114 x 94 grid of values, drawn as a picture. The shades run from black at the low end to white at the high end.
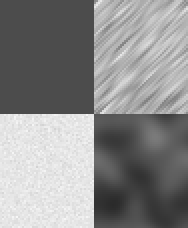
The table splits into 2 rows of 2 panels. Panel 1,1: low, flat. Panel 1,2: high, slanting up to the right. Panel 2,1: very high, fine-grained, faint in contrast. Panel 2,2: low, smooth.
